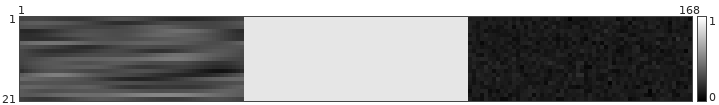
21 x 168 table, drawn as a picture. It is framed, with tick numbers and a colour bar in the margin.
The table splits into one row of 3 panels. Panel 1,1: low, streaked across. Panel 1,2: very high, flat. Panel 1,3: very low, fine-grained, faint in contrast.
